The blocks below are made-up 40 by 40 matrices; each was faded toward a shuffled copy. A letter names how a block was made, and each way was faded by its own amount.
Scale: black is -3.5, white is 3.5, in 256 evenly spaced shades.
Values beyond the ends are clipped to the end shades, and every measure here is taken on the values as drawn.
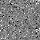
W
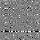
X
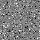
W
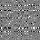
X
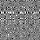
X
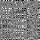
X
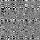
X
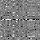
X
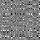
X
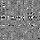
X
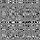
X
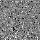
W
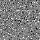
W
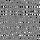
X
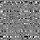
X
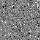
W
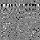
X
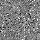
W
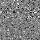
W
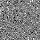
W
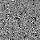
W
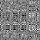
X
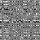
X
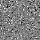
W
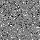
W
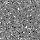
W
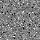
W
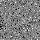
W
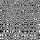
X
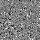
W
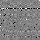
X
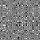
X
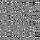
X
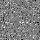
W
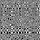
X
